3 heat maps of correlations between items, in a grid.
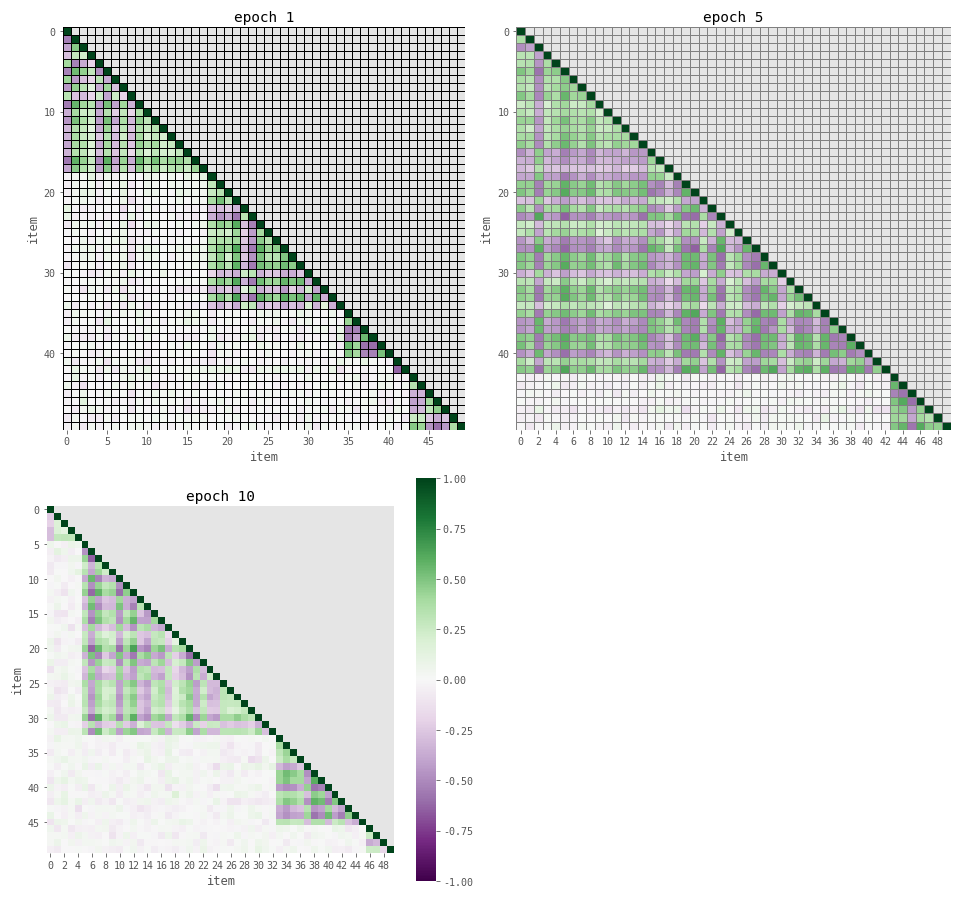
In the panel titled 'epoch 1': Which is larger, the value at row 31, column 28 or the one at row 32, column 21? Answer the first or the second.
the first
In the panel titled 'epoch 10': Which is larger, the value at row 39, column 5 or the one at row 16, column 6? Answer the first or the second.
the first
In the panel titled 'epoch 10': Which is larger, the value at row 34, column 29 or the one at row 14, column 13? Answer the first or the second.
the second
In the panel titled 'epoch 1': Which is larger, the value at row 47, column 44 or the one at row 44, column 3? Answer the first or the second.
the second
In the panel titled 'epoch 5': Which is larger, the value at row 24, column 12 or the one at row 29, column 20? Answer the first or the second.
the second
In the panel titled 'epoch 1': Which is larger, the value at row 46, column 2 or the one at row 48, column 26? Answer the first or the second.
the first
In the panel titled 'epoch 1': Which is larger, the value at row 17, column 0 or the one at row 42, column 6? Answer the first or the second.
the second
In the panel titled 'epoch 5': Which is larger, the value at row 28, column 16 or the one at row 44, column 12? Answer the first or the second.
the second
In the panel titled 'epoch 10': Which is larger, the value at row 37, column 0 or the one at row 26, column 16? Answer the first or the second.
the second
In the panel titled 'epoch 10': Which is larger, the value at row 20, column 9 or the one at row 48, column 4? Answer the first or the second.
the first
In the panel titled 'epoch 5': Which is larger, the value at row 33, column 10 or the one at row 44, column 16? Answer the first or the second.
the first
